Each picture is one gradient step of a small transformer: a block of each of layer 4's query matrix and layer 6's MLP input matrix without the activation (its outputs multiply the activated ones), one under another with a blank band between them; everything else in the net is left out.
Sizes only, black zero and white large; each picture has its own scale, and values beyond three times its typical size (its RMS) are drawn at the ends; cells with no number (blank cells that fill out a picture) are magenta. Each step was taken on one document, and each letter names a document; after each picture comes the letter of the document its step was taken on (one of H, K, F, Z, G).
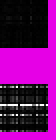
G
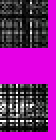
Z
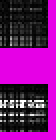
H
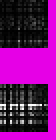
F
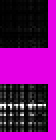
F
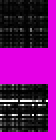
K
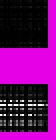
F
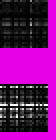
Z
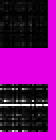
K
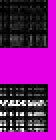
H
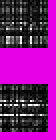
G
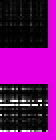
K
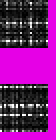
G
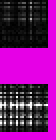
Z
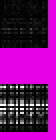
Z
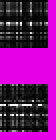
G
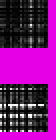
F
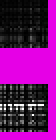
F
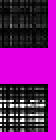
H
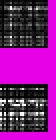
H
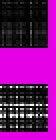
Z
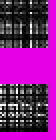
Z
